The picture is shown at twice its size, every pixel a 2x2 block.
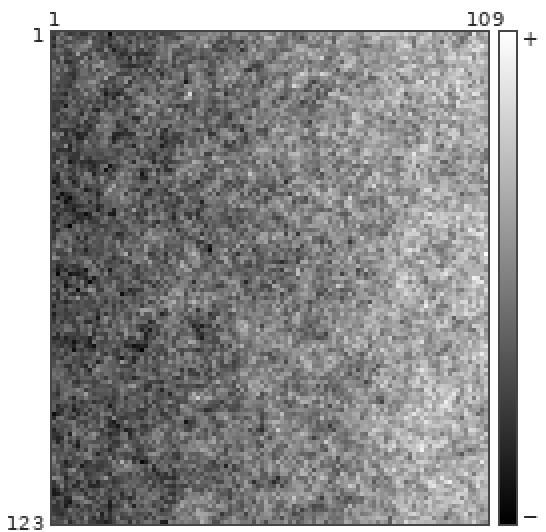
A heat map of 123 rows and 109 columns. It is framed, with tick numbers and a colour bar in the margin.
Odd rows or columns: none. Average level on the scale: 50%. Stripes: none. Slope: up to the right.
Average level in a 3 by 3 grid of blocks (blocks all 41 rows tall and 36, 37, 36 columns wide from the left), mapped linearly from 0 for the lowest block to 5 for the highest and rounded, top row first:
025
025
025
